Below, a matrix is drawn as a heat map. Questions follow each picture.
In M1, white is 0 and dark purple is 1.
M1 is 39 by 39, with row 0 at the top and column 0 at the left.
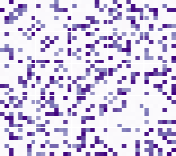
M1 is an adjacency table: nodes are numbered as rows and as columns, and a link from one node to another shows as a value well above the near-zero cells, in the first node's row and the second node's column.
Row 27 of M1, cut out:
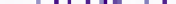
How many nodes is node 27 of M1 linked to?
10
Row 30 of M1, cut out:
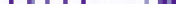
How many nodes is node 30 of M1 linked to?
11
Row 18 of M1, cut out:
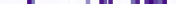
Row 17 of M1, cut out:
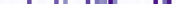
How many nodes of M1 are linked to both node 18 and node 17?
7
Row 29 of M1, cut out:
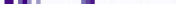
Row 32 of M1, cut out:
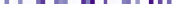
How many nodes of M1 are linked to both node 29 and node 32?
6
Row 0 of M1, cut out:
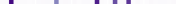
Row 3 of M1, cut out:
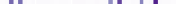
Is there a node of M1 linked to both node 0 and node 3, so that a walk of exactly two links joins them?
yes
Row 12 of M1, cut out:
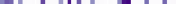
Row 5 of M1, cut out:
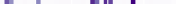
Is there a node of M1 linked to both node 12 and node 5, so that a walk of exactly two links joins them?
yes
